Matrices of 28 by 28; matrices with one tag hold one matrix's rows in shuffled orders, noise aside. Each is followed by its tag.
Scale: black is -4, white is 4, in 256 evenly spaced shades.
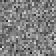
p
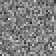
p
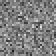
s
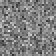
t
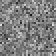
p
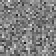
t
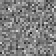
p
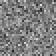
s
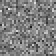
p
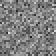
p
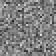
s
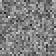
p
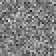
p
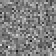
p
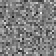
s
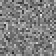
s
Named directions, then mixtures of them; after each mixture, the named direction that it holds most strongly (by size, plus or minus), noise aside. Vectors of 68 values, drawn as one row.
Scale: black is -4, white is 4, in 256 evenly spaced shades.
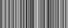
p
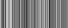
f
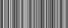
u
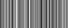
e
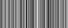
p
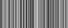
p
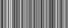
u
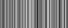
p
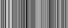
f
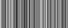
e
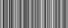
u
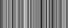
e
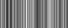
p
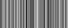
p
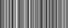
e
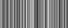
p
